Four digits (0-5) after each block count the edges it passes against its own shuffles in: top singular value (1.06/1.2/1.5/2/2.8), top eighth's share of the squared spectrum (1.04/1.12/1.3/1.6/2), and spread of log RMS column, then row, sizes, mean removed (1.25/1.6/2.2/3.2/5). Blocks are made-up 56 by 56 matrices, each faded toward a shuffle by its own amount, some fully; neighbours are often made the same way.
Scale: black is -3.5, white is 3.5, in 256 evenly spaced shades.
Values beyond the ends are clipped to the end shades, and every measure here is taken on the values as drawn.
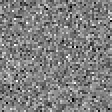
0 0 0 0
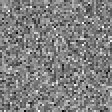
0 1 0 0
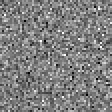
0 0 0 0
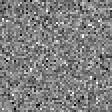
0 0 0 0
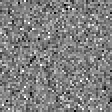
0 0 0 0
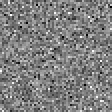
0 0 0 0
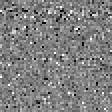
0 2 0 2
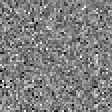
3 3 1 1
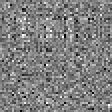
4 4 2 2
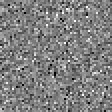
1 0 0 0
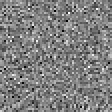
3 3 1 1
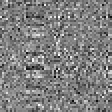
4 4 2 2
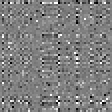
5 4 3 3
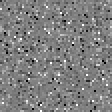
2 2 0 0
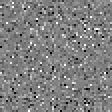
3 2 0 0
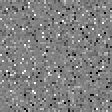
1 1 0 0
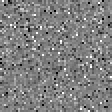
2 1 0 0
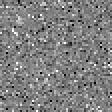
2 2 0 1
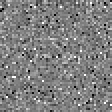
2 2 0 1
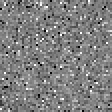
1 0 0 0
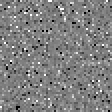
0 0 0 0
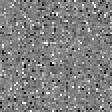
2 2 1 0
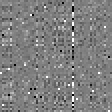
4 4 2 1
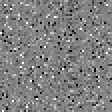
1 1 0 0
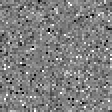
0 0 0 0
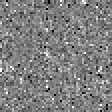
1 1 2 0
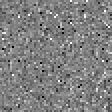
0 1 1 0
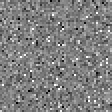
0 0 1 0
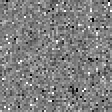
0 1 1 0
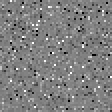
1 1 0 0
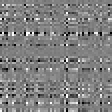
4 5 3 4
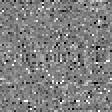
3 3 0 1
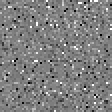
2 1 0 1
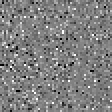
3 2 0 1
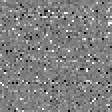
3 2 0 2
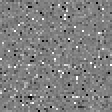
2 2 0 0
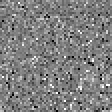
3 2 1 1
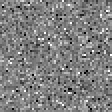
2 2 0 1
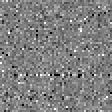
3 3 0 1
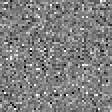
3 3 1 2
